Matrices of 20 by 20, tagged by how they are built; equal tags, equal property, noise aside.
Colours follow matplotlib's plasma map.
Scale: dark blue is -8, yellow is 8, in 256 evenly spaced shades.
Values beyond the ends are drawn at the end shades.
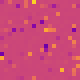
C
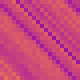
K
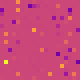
C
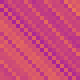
K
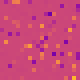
C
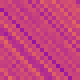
K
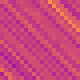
K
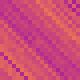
K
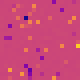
C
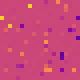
C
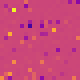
C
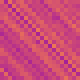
K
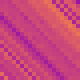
K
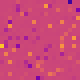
C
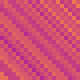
K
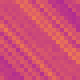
K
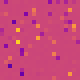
C
